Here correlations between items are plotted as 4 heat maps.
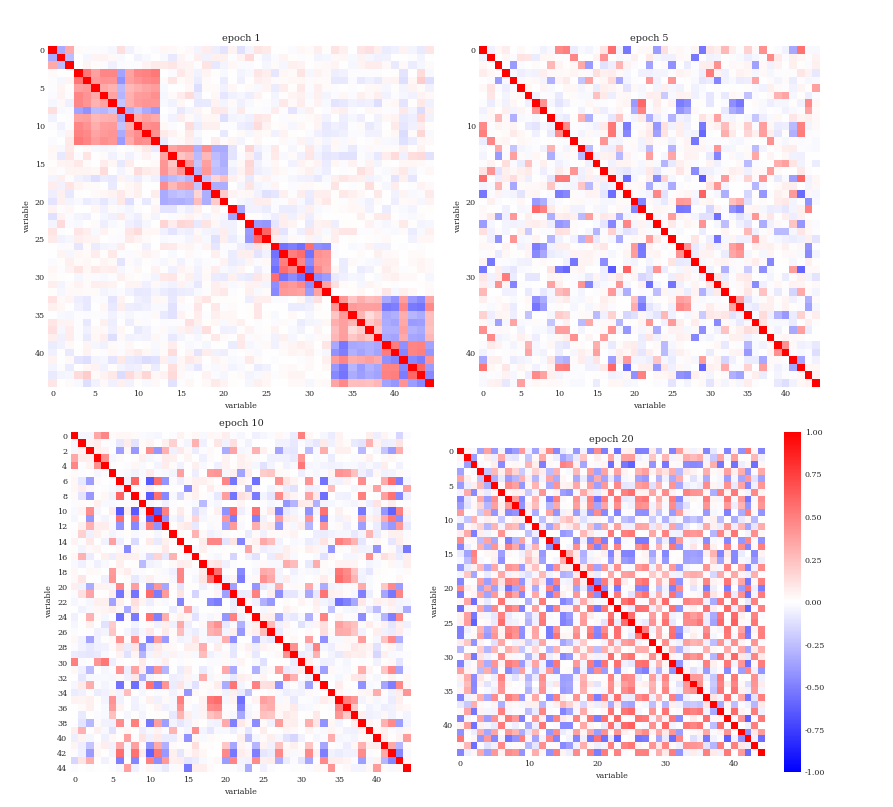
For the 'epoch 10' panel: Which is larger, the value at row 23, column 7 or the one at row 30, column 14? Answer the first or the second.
the second
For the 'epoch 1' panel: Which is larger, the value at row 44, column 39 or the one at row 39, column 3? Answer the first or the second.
the second
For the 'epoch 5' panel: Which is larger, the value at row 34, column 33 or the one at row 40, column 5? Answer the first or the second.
the first
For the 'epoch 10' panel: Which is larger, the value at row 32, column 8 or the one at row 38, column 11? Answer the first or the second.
the second
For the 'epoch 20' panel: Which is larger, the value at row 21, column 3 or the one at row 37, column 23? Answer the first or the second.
the first
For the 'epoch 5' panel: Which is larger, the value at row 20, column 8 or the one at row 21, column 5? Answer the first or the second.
the second
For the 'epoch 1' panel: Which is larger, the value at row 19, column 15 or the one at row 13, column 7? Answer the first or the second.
the second
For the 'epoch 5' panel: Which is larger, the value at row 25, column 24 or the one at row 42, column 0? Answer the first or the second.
the second
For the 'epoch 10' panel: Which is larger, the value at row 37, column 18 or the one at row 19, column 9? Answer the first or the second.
the first
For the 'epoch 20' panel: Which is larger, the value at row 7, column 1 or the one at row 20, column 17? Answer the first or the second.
the first
